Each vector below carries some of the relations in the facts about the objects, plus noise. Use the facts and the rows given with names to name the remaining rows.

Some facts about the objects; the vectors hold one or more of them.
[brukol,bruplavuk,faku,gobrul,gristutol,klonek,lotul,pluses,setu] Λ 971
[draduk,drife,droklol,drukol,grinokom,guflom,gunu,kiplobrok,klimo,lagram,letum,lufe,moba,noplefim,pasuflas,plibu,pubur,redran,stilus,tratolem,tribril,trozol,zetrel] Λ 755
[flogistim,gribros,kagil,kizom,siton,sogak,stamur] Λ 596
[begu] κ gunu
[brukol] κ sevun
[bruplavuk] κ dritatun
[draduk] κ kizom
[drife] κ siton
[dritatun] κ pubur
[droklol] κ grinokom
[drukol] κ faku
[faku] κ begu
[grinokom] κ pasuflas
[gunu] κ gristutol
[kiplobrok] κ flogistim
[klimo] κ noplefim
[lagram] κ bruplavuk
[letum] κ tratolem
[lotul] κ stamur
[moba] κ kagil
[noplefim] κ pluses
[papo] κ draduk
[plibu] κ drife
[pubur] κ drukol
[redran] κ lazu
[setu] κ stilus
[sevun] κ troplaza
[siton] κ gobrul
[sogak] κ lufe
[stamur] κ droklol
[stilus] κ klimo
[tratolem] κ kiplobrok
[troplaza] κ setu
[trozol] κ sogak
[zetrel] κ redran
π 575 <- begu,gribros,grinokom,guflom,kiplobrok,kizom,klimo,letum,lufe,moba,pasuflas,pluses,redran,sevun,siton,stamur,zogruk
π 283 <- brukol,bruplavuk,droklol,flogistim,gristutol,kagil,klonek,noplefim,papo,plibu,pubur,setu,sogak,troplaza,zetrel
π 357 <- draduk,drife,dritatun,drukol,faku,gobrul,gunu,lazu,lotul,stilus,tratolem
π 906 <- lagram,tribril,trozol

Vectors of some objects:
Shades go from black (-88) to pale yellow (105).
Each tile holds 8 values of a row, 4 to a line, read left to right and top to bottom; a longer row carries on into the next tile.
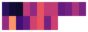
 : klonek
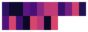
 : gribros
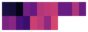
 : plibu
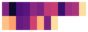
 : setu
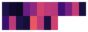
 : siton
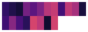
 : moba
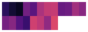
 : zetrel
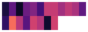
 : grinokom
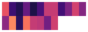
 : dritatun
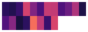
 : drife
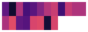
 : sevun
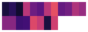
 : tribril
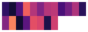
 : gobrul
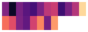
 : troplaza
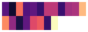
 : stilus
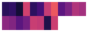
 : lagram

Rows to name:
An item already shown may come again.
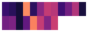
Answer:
gunu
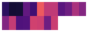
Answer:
papo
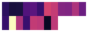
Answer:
stamur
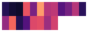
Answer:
gristutol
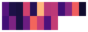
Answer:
begu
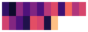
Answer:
klimo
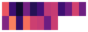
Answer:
dritatun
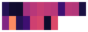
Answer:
pluses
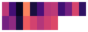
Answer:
drukol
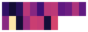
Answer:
lotul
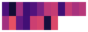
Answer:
sevun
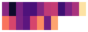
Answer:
troplaza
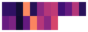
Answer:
gunu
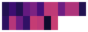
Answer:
pasuflas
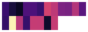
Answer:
stamur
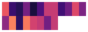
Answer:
dritatun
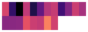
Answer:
pubur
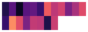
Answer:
droklol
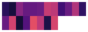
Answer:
lazu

